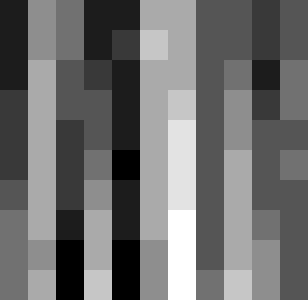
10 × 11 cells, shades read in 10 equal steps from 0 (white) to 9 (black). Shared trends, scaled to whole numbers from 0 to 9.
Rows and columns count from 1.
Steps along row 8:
down up down up down down up down up up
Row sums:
64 62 62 57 57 55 53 50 53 49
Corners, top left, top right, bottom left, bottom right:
8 6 5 6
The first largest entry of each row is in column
1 1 1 5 5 5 5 3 3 3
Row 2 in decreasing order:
8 8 7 7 6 6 6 5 4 3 2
